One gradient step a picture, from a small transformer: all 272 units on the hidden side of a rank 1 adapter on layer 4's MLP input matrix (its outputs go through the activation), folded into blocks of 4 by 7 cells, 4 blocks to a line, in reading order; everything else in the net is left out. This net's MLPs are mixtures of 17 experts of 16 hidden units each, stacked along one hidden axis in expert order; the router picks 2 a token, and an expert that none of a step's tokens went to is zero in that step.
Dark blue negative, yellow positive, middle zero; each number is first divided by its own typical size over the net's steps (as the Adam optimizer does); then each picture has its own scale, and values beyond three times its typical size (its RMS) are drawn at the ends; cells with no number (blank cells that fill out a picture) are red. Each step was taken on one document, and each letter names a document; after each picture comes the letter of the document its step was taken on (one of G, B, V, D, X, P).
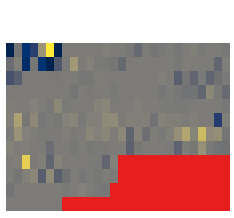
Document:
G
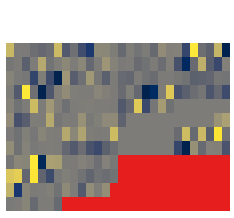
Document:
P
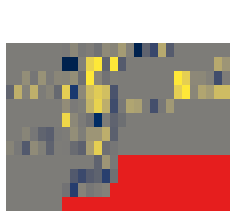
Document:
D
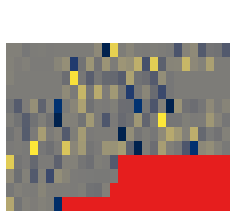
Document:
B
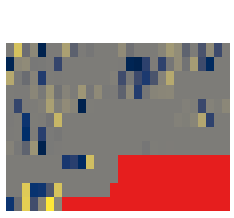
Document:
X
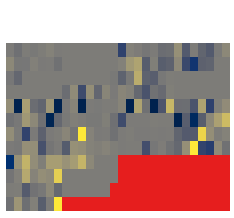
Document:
B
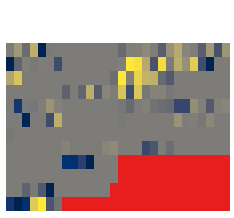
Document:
X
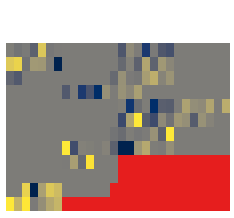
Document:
X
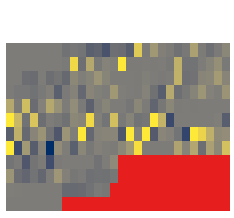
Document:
G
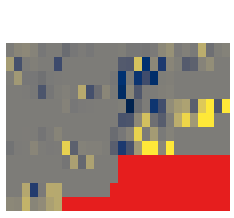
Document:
X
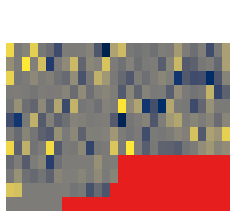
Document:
P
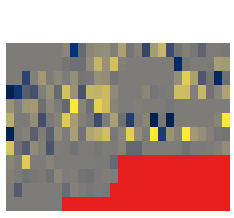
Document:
D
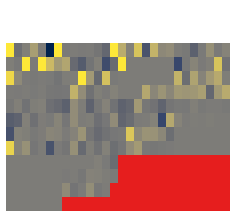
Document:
G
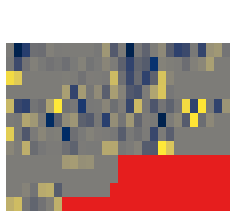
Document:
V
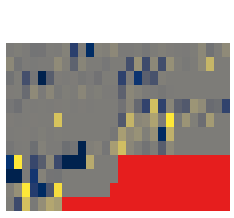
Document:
X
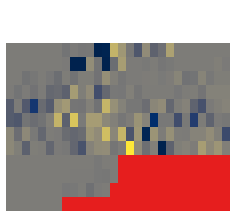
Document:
G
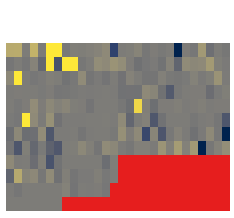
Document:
G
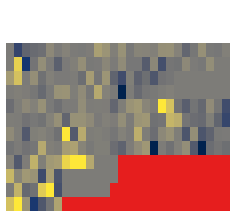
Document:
B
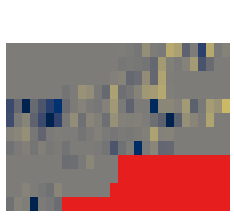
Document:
V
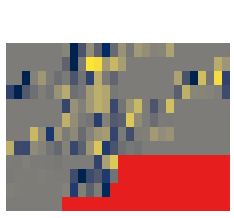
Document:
D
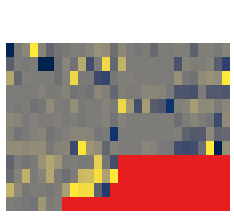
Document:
P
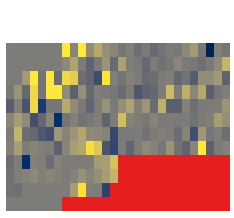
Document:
P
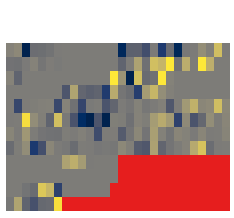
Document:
V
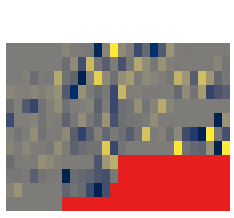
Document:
P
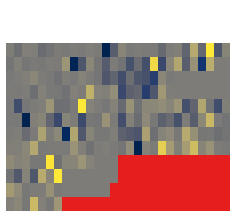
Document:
B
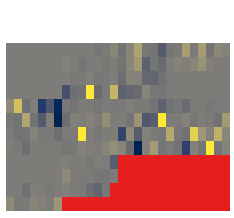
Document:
B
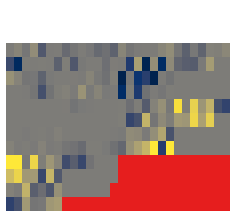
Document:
X
